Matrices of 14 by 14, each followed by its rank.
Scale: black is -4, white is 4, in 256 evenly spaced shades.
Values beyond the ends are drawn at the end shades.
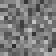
full rank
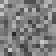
full rank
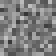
full rank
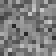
full rank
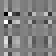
one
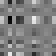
one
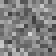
full rank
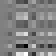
one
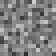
full rank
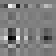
one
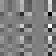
one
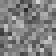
full rank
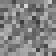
full rank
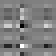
one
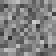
full rank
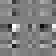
one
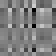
one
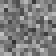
full rank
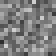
full rank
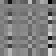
one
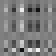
one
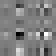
one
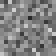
full rank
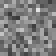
full rank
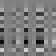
one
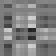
one
